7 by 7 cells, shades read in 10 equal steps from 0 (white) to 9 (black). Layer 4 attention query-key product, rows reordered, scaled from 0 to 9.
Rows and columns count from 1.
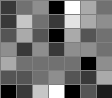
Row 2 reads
7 2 5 7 1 3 4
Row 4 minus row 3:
-2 4 -2 -2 1 -2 0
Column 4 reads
9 7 9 7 5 4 0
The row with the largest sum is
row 7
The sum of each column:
42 35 31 41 28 38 34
